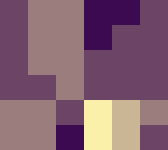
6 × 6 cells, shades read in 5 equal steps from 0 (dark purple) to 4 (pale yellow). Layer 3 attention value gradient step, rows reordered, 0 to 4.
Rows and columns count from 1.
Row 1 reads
1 2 2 0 0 1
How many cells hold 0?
4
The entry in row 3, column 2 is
2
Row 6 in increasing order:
0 1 2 2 3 4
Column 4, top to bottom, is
0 0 1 1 4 4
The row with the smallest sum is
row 1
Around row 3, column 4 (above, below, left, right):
0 1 2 1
